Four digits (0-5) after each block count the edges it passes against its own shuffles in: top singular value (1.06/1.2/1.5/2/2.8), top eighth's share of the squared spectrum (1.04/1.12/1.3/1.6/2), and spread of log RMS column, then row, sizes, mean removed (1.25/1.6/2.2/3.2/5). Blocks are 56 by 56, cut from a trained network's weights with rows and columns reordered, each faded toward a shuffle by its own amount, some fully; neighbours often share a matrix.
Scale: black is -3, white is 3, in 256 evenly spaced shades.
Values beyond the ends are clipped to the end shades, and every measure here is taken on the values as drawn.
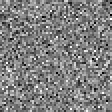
0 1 0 0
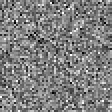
1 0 0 0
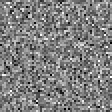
0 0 0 0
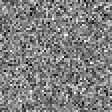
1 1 0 0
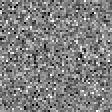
0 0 0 0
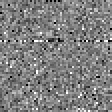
2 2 0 1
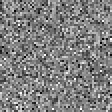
0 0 0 0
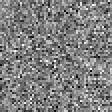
2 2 0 0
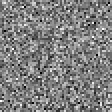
0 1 0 0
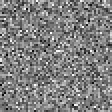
0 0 0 0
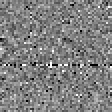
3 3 1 1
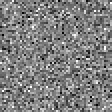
2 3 0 0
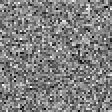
1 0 0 0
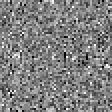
2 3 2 1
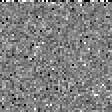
3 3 0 1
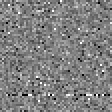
2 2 0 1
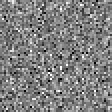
2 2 1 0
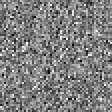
3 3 1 0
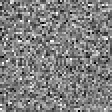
3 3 1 0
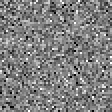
1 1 0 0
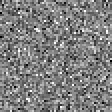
1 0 0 0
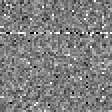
3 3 0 1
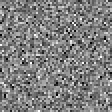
1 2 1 0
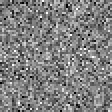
1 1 0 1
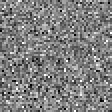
1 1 0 0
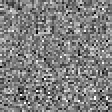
3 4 2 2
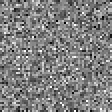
2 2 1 1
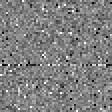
2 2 0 1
